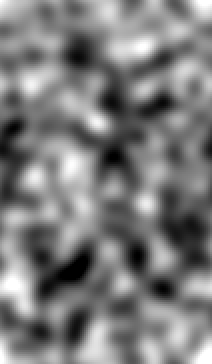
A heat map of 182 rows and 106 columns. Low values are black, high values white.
No row or column stands out. There are no regular stripes. No lone cell stands out from its neighbours. There is no overall slope. Neither half mirrors the other. There is no seam.
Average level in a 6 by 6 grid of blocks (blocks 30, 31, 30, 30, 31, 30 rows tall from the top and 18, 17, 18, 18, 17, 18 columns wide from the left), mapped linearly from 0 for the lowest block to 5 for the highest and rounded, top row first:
432544 | 343114 | 143032 | 234220 | 501222 | 323244
